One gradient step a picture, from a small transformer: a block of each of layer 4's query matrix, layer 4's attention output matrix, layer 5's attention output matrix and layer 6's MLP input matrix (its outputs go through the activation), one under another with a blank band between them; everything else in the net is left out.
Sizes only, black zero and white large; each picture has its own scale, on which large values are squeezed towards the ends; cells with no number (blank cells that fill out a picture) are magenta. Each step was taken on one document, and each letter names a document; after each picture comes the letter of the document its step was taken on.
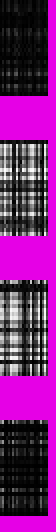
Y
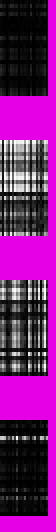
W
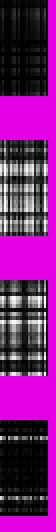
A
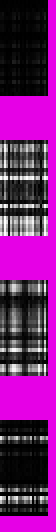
A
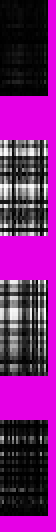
Y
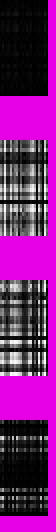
Y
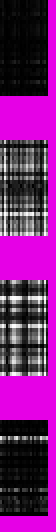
A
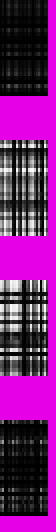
Y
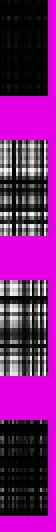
Y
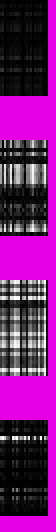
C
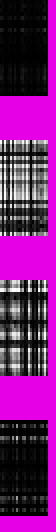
W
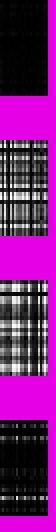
W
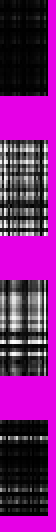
A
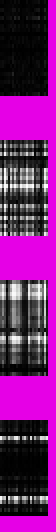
A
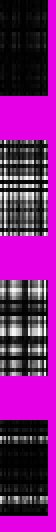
A
